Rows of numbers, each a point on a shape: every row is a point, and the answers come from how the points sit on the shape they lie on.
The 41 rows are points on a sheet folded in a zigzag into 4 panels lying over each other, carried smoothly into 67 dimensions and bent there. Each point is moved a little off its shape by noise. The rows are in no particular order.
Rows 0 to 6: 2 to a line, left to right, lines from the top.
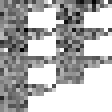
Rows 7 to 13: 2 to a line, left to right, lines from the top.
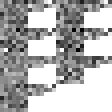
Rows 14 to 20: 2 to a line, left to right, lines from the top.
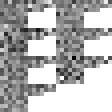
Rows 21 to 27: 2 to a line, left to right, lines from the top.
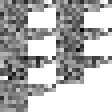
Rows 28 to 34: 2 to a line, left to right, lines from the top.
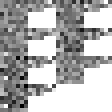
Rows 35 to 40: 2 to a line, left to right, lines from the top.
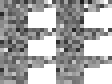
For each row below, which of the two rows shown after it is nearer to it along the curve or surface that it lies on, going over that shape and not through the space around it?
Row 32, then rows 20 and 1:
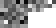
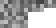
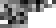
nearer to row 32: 1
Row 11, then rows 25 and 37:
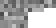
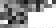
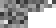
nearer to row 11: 37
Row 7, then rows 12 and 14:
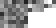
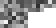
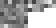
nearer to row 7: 14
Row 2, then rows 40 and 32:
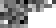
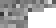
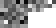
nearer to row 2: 32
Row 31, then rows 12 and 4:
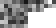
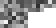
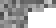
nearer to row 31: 4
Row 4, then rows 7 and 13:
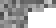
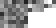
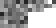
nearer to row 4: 13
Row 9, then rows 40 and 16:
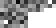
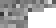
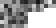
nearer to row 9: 40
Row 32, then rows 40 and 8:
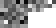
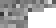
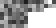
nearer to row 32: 8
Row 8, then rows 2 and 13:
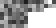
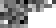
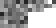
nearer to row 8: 2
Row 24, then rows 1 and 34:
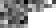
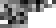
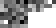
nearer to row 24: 34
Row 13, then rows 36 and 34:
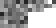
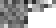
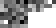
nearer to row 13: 34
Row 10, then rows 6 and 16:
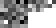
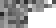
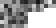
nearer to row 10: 6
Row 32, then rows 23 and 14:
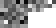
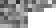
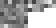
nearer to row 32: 14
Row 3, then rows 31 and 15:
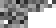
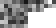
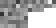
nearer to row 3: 15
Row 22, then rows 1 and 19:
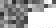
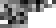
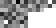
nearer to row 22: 1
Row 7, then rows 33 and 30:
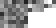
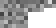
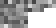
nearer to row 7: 30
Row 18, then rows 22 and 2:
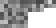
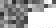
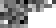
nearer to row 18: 2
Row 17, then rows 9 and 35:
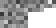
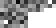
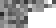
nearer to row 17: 9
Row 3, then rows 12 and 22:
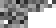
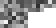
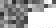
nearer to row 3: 12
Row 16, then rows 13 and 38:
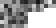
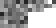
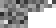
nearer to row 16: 13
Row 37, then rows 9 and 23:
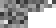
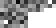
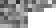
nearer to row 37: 9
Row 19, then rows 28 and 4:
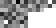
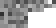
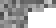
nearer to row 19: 28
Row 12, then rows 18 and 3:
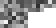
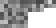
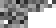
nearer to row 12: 3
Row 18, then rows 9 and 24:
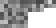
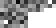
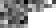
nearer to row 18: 9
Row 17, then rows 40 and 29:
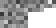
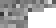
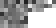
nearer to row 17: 40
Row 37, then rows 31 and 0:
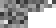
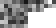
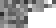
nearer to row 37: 0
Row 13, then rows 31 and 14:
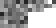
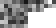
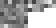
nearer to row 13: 14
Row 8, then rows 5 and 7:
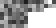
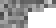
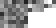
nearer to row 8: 7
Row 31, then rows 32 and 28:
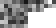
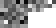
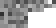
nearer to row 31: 32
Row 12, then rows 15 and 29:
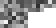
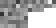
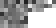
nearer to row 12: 15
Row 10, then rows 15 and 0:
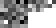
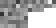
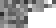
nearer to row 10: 0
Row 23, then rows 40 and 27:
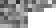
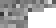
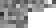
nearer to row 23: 40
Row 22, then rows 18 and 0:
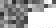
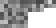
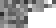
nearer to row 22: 0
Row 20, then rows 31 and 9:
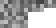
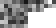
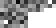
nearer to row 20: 9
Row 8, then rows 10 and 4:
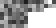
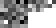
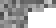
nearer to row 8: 10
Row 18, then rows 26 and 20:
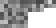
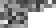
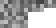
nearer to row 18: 26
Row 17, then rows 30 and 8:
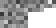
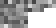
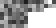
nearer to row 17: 30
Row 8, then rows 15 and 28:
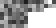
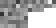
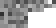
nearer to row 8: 28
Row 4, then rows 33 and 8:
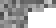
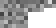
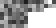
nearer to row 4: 33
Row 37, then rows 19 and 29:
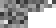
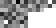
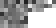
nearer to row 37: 19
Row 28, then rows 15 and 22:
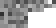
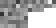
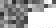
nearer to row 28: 15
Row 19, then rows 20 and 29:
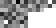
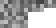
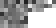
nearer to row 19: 20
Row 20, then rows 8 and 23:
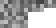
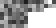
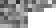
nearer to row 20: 23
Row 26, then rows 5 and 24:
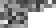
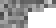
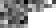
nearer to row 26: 5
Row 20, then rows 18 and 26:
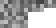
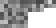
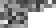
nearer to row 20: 26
